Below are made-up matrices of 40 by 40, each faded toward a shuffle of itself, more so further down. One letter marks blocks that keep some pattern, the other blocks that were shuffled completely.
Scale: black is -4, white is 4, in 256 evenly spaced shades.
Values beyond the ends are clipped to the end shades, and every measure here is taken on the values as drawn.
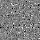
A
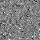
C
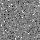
C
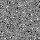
C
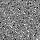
C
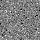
C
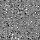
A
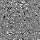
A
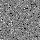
C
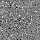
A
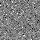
C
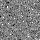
C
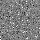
C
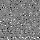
A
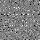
A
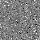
C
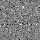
A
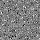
C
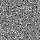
C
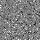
C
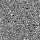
C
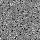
C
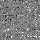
A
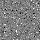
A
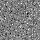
C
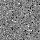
C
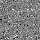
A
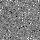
C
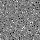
C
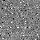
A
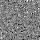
C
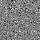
A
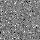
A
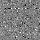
A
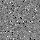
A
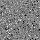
C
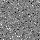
C
